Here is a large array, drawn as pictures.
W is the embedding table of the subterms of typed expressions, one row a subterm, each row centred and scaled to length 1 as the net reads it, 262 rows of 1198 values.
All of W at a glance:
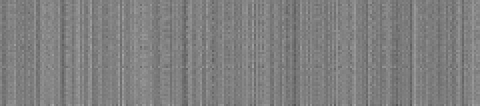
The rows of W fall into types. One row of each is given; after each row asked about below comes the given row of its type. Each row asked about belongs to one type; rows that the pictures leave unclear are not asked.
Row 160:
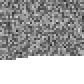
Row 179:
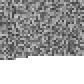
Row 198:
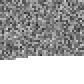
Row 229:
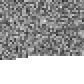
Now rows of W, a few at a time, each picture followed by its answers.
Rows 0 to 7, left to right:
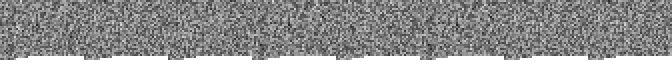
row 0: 179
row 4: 198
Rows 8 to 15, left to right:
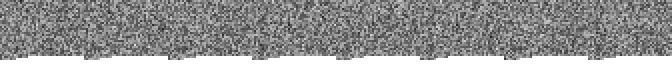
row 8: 229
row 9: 198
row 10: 229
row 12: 179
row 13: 179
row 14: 229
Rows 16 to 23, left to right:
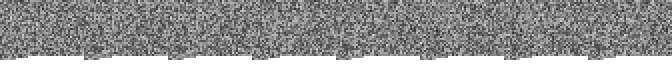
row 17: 179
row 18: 179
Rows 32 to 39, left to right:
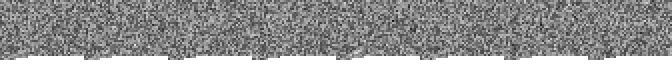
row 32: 179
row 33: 198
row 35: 179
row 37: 229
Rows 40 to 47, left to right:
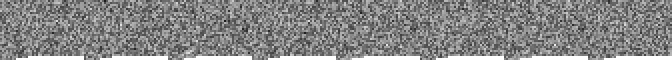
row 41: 229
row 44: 198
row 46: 198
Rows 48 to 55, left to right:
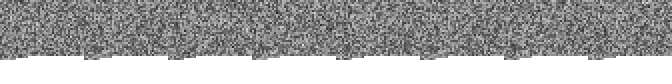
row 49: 179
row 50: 160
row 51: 198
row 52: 179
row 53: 179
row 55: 179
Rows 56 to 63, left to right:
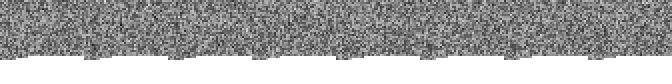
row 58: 160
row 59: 179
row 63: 179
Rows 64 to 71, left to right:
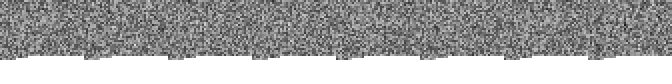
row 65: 198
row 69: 198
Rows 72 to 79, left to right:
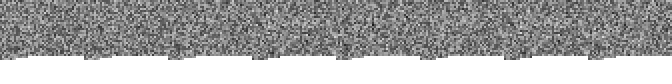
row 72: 229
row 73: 198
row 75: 229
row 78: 229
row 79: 198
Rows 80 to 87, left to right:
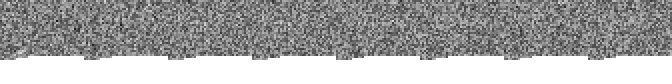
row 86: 179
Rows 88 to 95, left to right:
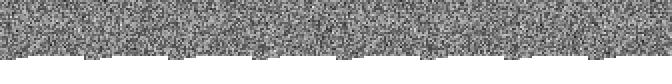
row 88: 160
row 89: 229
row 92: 160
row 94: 179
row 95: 229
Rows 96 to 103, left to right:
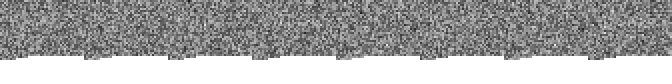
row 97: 198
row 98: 229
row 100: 198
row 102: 198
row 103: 229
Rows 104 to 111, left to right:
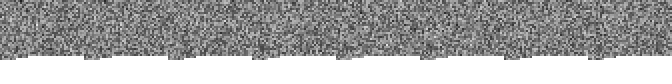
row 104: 229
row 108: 198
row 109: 198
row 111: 179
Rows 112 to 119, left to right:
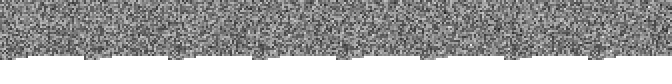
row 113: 229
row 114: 179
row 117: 198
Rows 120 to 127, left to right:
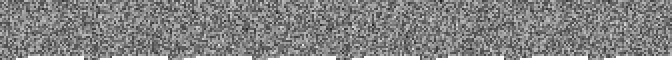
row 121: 179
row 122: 198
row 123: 198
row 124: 179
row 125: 229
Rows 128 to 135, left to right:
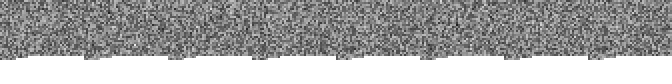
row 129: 198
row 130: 179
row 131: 179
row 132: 229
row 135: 229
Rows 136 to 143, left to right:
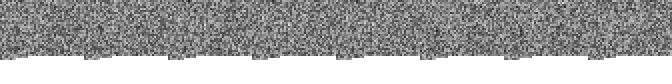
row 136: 229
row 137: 198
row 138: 229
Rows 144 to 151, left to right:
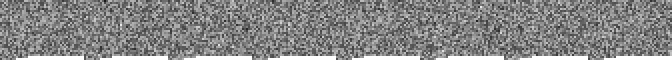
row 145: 229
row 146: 198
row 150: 198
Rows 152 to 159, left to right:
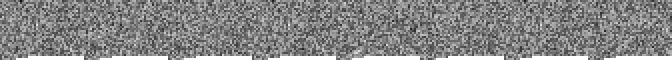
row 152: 229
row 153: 198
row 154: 198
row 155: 229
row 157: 179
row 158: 229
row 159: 160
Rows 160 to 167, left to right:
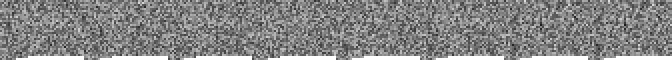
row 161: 179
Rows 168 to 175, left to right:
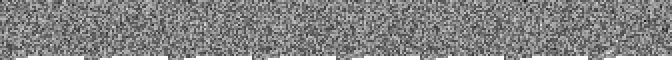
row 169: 179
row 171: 229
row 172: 179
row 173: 198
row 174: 229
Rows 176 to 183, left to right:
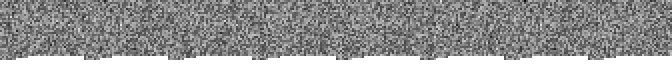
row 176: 160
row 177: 229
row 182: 229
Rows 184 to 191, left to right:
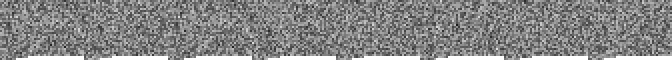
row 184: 160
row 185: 198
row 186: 160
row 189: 179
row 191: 179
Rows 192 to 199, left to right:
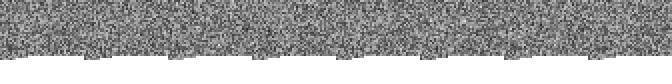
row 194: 198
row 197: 229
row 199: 229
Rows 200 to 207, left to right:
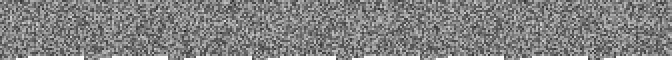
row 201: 179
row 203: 198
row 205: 198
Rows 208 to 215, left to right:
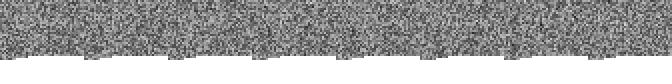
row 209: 179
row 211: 179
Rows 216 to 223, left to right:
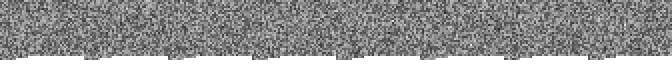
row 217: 179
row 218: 198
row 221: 198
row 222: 179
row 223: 229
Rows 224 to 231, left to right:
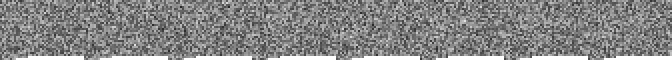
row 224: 229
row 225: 198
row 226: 179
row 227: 179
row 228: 198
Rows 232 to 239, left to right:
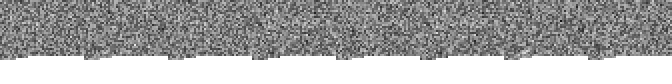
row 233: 198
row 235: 229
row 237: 229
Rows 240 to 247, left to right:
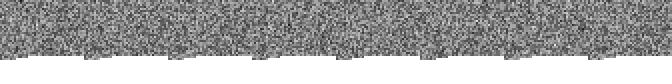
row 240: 229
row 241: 198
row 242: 179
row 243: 179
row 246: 198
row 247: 229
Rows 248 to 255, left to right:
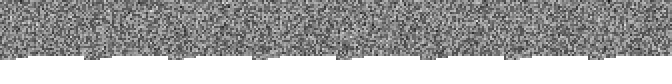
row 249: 160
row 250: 179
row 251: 179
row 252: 198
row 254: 229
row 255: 229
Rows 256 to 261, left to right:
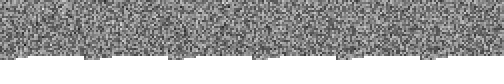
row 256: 179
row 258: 179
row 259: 198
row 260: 229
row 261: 229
